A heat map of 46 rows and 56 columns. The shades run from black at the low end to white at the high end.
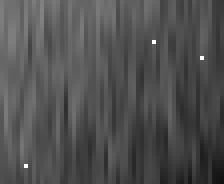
Ninth with the highest average: top left. Mirror symmetry: none. Average level on the scale: 30%. Slope: up to the top left. Lone odd cells: 3, each higher than its neighbours. Grain: streaks running down. Ninth with the lowest average: bottom right.
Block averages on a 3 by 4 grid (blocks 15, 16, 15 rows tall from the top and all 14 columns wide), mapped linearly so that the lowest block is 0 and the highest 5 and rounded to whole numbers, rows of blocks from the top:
5432
4321
3210
